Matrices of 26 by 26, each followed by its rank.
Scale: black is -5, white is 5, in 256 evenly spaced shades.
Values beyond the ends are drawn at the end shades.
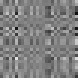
two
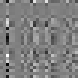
two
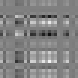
one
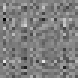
three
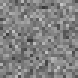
full rank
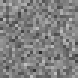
full rank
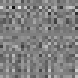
three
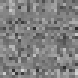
five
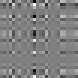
one
